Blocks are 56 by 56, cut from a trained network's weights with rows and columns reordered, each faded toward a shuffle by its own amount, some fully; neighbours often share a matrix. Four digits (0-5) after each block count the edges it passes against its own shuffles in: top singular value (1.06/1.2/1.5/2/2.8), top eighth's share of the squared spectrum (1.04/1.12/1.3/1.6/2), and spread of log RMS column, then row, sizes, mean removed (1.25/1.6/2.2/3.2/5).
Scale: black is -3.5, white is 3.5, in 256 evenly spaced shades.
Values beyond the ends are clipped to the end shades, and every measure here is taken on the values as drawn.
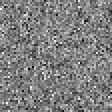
0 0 0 0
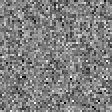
2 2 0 1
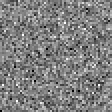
0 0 0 0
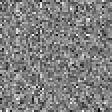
3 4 2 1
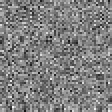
3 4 2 0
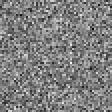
0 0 0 0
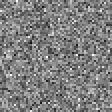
1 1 0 0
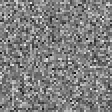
0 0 0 0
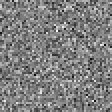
1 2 0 0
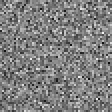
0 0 0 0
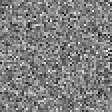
2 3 0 0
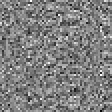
3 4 2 1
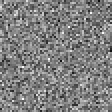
1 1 0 0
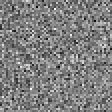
3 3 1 0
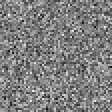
0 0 0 0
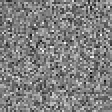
2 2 0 0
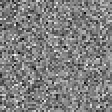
3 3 2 0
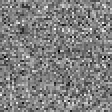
2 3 1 2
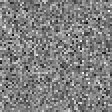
0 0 0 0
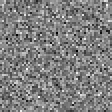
1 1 0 0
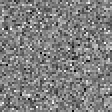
1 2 0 0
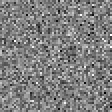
2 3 2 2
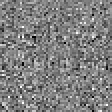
2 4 2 2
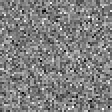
1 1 0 0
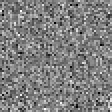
2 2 1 1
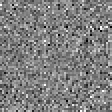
3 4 2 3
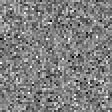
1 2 0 0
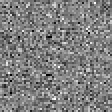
2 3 2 2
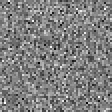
2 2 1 0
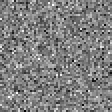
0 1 0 0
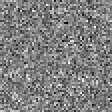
2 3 0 0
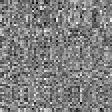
3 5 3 2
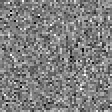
1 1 0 0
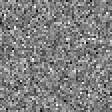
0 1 0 0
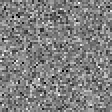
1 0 0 0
